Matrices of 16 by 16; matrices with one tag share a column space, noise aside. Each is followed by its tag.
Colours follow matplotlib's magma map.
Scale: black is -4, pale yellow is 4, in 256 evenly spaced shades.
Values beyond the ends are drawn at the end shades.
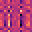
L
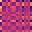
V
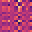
V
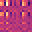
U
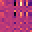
U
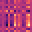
L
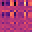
U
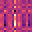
L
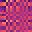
V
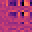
U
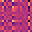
V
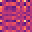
V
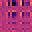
U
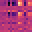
U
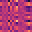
V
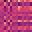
V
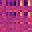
U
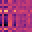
L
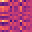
V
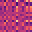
V
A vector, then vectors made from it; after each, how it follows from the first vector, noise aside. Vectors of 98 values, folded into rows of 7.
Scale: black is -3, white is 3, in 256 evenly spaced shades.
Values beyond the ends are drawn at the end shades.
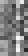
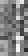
copied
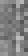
shrunk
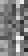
copied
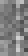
shrunk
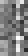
copied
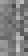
shrunk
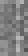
shrunk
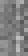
shrunk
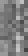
shrunk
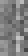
shrunk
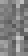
shrunk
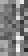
copied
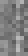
shrunk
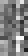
copied
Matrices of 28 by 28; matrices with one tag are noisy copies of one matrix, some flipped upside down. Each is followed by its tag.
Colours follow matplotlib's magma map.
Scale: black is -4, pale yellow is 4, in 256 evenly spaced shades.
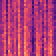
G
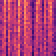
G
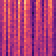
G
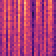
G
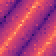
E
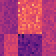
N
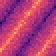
E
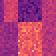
N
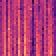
G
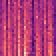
G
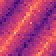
E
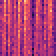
G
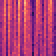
G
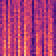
G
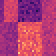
N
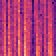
G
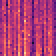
G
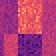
N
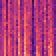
G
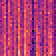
G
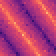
E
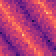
E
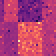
N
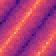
E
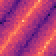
E
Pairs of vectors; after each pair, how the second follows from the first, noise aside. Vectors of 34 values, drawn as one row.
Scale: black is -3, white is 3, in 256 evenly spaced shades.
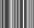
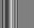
partly zeroed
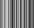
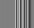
partly zeroed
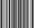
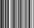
sign-scrambled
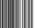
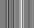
partly zeroed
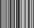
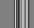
partly zeroed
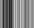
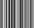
sign-scrambled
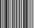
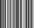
sign-scrambled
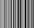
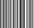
sign-scrambled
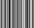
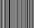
partly zeroed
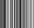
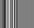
partly zeroed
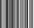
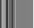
partly zeroed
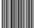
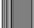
partly zeroed
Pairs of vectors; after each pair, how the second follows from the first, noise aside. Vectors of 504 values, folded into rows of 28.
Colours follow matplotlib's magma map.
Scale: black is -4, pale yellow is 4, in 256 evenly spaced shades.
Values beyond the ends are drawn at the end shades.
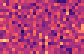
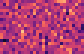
negated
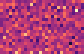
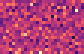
copied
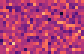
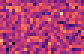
negated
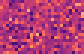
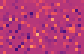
partly zeroed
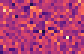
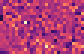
wrapped around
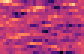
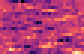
reversed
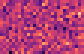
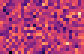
copied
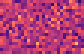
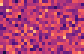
reversed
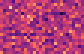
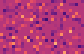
partly zeroed
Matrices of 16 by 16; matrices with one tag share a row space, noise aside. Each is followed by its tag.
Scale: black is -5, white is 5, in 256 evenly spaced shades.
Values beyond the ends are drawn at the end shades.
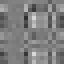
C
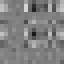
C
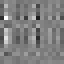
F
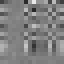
C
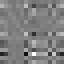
C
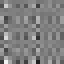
F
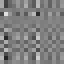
F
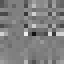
C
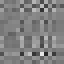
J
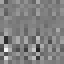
F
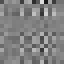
J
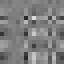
C
